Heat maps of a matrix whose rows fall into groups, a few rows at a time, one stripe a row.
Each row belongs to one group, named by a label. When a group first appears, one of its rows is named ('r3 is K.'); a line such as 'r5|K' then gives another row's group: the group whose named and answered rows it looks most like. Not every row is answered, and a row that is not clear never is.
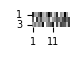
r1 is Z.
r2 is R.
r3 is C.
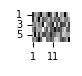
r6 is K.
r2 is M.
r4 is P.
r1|Z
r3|C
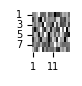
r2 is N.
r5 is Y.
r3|C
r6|Z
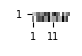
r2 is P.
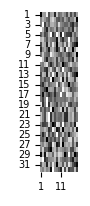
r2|K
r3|R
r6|Y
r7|Y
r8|Z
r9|K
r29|R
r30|R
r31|Y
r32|C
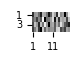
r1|Z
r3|Y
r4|N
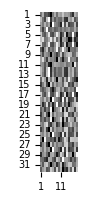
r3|C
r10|Y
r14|Y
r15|N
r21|N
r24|N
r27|N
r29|Z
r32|P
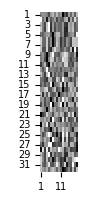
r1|P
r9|K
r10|K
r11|N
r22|C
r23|R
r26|C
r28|R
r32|P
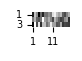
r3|R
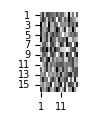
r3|R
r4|Z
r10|N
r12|Y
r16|Z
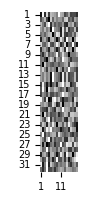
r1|R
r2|N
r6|Z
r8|Z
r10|K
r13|C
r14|C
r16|M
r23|Y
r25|R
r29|Z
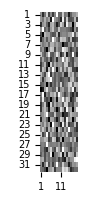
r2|C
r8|K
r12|Y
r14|P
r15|M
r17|R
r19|N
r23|C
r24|Y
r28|K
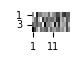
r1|R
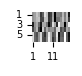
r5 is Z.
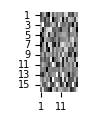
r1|N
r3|R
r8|N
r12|M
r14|C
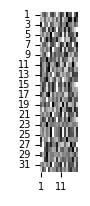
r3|M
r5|C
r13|Y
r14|K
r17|N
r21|C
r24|C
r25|C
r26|M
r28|R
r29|M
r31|C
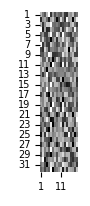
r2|Z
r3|P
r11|C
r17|N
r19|C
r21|Z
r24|N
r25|R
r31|K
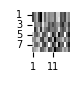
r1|N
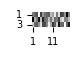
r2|M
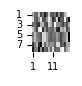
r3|K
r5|K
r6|K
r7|N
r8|M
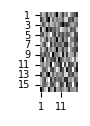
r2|N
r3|P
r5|P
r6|Y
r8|Y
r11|C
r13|N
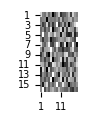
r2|M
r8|P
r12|M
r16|R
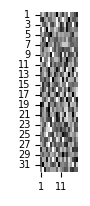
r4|M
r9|C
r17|Z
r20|N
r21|Z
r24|P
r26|K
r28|Y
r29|P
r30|Y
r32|R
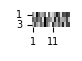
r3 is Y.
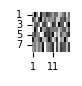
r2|N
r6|Z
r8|C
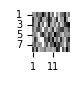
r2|Z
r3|Y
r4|K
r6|P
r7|P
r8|R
